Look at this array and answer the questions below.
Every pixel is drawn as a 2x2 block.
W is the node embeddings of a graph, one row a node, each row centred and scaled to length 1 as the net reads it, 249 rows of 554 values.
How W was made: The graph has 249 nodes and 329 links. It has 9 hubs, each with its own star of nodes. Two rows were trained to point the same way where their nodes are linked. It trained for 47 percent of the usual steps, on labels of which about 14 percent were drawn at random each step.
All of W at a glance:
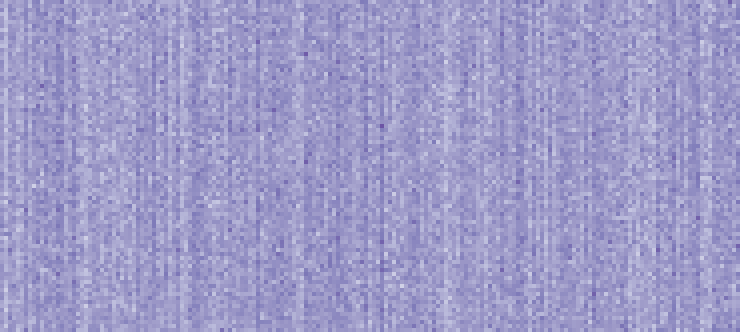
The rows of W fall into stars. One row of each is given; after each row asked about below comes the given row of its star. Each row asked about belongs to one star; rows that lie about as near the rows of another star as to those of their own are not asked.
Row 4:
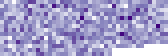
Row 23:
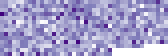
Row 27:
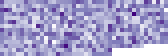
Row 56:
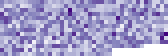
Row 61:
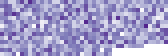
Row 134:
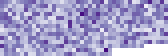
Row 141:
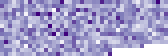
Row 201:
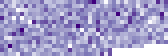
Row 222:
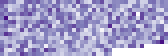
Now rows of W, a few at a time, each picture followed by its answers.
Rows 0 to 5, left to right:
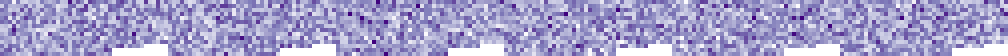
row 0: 201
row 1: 4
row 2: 222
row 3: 23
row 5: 141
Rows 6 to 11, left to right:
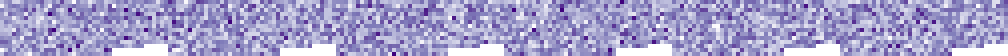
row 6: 23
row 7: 61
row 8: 134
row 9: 4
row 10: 4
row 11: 23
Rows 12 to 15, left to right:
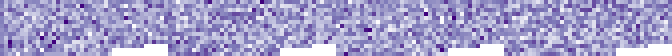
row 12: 222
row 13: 222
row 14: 56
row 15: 201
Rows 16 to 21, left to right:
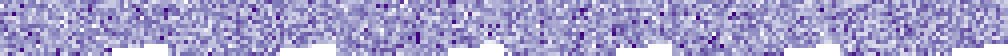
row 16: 134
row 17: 61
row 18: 4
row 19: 61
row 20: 222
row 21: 4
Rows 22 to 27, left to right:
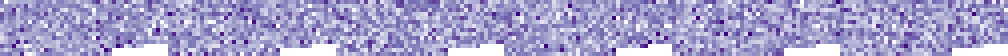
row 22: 56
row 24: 201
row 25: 134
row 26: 222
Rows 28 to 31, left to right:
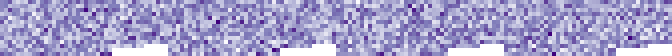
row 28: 201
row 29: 56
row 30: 4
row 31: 222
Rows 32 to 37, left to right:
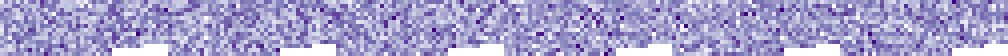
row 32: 4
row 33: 27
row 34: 61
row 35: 56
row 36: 201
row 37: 134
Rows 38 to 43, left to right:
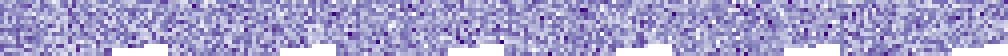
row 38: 134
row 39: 27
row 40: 61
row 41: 61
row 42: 201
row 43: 222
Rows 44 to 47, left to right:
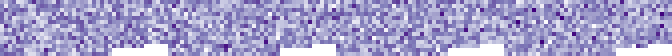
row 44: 56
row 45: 134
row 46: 141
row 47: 201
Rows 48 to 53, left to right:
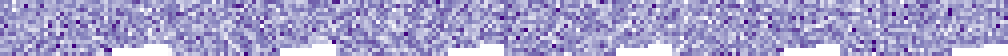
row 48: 56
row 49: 61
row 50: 201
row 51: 222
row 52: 4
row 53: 201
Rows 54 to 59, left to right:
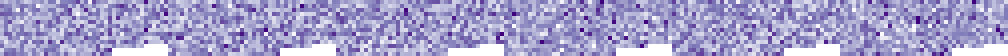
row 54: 61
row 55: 61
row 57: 61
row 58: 222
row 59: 56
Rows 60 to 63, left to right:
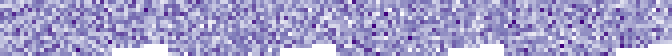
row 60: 56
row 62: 141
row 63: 56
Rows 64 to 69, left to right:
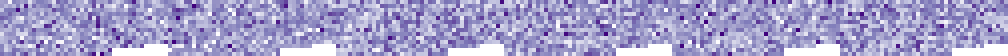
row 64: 56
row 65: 141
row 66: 4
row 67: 23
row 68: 141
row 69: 23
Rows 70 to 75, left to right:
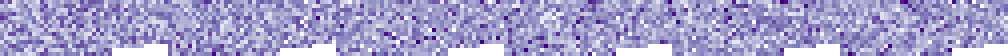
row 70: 201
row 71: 222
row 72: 56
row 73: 134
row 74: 23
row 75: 23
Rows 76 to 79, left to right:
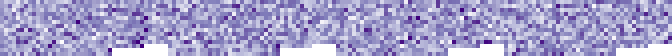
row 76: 23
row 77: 61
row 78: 4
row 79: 222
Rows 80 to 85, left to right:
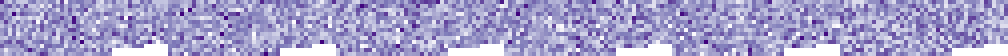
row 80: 4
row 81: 222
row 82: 141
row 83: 134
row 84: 134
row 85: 56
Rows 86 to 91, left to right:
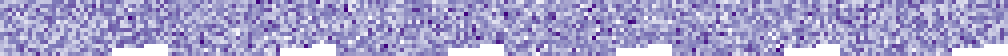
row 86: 4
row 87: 134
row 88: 23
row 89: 201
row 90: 134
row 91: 56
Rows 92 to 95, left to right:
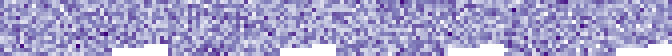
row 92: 56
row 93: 222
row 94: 201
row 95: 141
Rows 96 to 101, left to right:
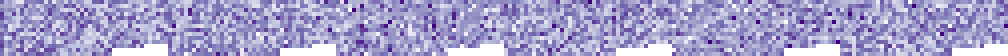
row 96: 222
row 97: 222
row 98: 56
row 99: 141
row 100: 61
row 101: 23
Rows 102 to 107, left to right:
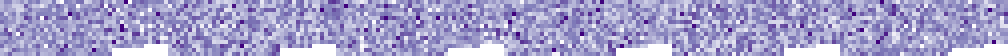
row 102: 27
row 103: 134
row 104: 4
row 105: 61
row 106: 27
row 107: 222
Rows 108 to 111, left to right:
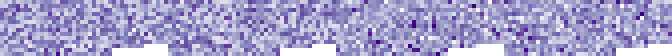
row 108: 4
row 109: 134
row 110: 56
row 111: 134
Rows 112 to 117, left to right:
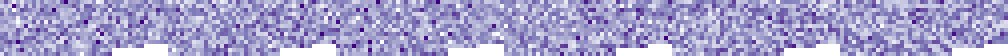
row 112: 23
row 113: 4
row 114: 201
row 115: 134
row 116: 4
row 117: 134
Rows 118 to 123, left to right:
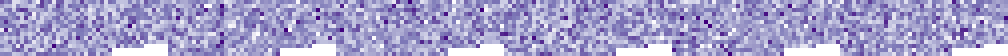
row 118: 56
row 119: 222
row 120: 27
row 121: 141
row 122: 141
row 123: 134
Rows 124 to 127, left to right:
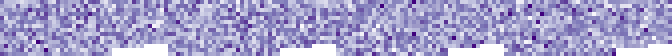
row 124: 56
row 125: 4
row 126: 61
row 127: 141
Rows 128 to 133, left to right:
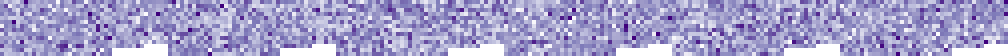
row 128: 27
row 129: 222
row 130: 23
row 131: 201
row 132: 56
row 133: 134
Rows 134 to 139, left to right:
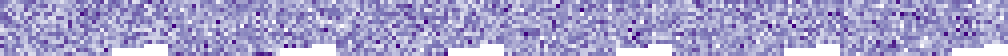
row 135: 56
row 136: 23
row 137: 27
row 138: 27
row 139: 222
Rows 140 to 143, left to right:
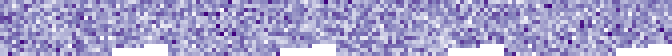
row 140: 134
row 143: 56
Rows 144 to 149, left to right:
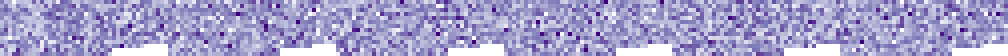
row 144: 4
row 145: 27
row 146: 23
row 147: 141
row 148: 201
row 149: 27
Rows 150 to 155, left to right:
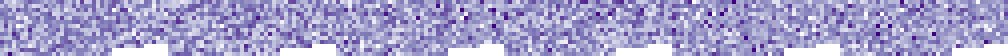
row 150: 4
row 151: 23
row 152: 4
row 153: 141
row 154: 141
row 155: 141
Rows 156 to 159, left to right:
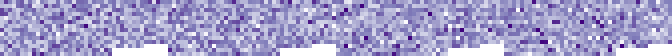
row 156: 27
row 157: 201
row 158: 141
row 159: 56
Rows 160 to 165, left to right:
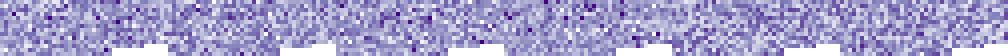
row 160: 4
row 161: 61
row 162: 134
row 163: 201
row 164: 23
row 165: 222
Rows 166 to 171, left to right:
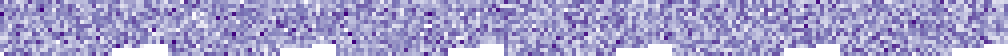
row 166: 56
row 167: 141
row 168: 61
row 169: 222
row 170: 201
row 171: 56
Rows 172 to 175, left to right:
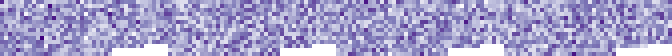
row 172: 222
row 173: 27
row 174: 4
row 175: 201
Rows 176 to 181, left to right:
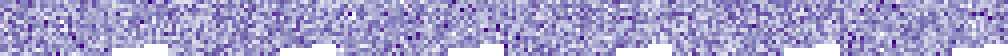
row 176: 134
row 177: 4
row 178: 4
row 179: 222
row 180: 61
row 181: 222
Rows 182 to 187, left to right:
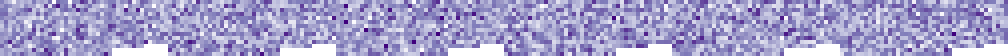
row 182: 4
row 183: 134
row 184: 23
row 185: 134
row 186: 134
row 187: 23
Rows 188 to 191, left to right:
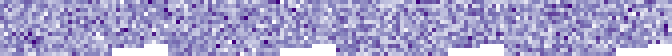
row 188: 134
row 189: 23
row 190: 134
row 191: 4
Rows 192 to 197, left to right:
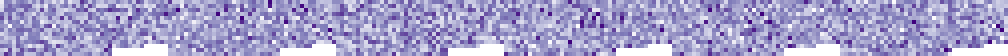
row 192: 134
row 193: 4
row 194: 61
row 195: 56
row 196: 56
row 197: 4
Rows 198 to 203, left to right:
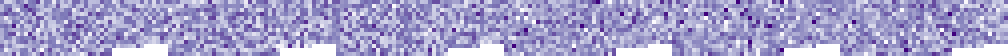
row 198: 61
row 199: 201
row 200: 222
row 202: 23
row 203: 201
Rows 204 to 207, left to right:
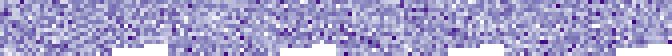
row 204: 27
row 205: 134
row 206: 134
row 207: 61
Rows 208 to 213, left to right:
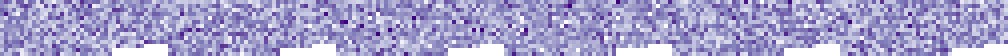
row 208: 134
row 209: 222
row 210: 23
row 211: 134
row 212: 4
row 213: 4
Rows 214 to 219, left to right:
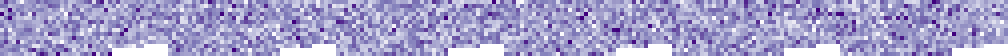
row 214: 141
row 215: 201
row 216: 201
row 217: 56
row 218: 27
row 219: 201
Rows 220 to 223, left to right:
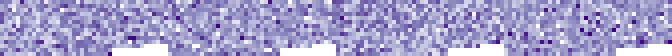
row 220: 201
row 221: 141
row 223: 61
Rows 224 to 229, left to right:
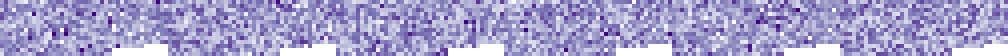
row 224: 141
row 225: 23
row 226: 61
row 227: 27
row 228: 23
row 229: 141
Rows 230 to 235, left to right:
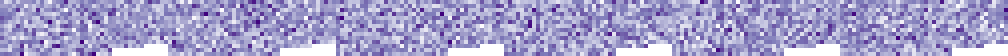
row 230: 56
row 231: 141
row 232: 222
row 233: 23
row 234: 4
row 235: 134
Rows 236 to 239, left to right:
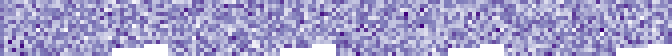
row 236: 222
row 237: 4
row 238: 222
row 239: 61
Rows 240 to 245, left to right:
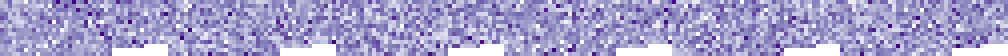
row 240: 27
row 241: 61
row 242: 134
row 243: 61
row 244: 4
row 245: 56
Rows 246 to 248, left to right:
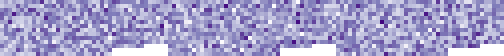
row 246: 4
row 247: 27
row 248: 134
